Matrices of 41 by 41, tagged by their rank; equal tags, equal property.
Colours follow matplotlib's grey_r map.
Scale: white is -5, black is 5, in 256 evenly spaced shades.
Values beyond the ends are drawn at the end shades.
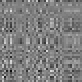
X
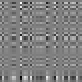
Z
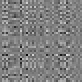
X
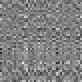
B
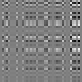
Z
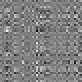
X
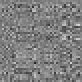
B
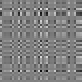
Z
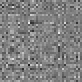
B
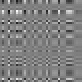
Z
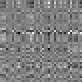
X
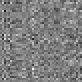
B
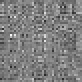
B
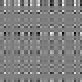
Z
